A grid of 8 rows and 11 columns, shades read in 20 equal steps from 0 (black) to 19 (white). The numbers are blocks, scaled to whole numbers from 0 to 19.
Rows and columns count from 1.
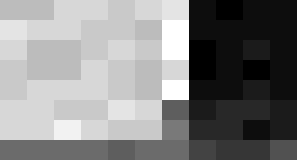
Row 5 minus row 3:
-1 2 2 1 -1 -1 0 1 0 0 0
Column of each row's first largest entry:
7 7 7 4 7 5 3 1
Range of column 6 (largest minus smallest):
8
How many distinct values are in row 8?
5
